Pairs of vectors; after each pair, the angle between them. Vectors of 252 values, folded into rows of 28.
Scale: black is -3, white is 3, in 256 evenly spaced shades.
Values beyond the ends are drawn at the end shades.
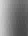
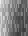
nearly parallel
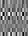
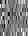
partly opposed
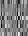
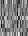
nearly parallel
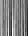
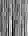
nearly opposite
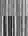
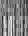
nearly opposite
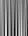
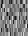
orthogonal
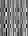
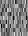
partly aligned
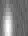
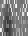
partly opposed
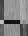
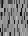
orthogonal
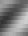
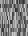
orthogonal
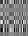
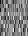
partly aligned
